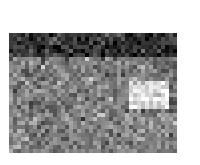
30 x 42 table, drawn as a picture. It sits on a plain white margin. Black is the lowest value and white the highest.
Stripes: none. Odd patch: higher, in the middle right. Ninth with the highest average: middle right. Seam: horizontal, 20% of the way down, the bottom part higher.
